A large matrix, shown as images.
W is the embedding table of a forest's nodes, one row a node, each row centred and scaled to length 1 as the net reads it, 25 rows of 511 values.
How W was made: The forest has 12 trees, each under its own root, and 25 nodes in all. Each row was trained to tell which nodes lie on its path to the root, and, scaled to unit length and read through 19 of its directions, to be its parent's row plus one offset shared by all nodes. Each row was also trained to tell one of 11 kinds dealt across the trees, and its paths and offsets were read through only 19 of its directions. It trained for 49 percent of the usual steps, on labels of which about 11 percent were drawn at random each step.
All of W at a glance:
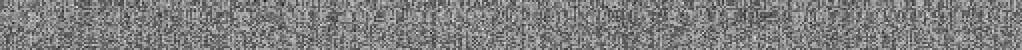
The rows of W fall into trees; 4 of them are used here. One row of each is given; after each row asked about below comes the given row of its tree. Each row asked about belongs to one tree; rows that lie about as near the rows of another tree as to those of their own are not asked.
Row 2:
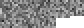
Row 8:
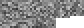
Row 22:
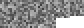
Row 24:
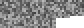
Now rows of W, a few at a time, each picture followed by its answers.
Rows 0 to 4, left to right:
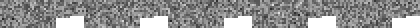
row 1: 2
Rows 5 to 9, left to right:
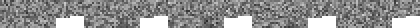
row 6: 8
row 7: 8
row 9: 22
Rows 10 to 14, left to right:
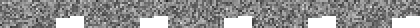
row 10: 8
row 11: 2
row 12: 24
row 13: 22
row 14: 8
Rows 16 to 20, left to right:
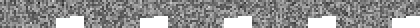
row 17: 22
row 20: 24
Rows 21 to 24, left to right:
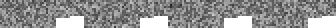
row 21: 2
